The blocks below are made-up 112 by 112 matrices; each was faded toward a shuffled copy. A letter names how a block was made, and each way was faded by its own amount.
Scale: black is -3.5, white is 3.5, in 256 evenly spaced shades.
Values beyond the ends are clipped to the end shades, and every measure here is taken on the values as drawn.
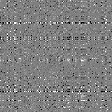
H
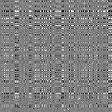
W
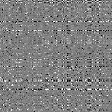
H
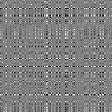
W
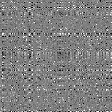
H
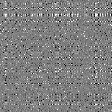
H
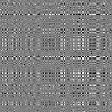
W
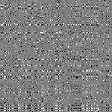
H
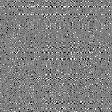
H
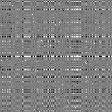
W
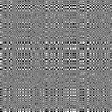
W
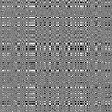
W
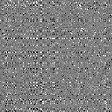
H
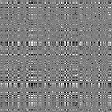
W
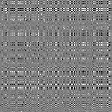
W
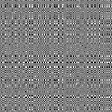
W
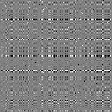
W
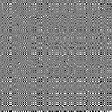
W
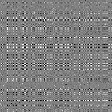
W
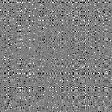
H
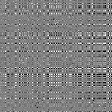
W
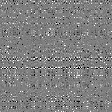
H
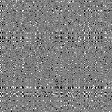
H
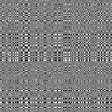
W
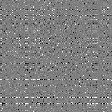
H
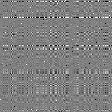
W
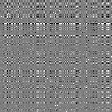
W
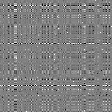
W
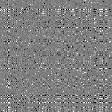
H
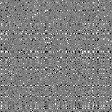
H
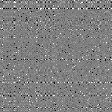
H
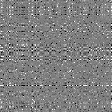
H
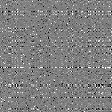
H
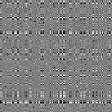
W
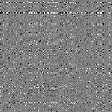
H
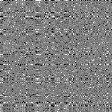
H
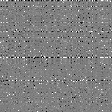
H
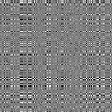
W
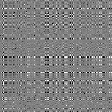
W
